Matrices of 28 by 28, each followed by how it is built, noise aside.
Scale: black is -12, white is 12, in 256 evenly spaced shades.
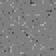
sparse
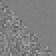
lower triangular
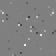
sparse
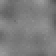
smooth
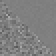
lower triangular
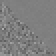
lower triangular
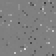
sparse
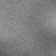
smooth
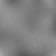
smooth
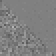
lower triangular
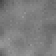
smooth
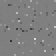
sparse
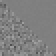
lower triangular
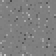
sparse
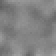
smooth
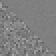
lower triangular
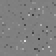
sparse
